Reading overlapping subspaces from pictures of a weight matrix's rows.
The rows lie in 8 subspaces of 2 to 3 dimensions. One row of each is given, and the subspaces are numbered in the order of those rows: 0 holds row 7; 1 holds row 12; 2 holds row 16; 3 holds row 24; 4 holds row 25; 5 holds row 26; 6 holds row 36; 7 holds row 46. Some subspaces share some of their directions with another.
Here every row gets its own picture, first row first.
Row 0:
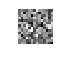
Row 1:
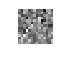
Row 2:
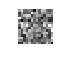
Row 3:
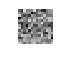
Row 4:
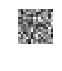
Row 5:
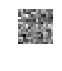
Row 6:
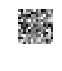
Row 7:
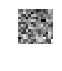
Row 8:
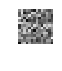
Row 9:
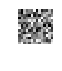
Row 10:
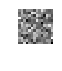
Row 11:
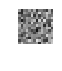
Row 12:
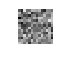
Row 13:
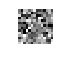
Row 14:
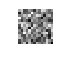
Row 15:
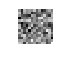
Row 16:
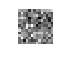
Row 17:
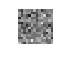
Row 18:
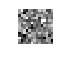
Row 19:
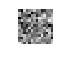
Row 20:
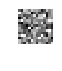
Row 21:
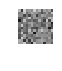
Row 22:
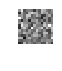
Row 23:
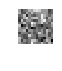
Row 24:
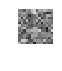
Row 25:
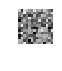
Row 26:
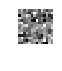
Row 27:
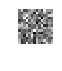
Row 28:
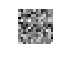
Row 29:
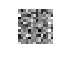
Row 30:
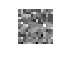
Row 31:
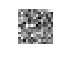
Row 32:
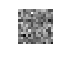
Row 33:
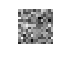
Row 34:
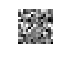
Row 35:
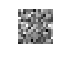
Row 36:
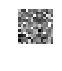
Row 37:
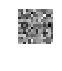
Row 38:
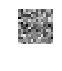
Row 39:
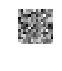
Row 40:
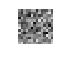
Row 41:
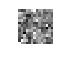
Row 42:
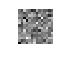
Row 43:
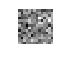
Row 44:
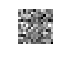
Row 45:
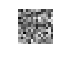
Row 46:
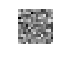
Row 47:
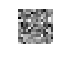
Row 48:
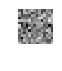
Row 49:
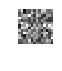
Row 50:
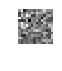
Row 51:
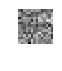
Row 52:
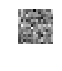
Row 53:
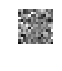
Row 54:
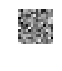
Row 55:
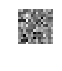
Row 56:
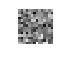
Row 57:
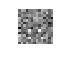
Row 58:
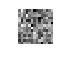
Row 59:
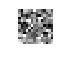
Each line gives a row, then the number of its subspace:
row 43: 2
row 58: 0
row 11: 7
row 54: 6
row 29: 6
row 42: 3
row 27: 3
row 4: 1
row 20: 7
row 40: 7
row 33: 2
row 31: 2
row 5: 5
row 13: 0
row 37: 6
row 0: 1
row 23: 0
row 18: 0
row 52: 0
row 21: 4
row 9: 7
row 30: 5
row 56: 5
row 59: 0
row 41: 3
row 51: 1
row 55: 3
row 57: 6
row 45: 1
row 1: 0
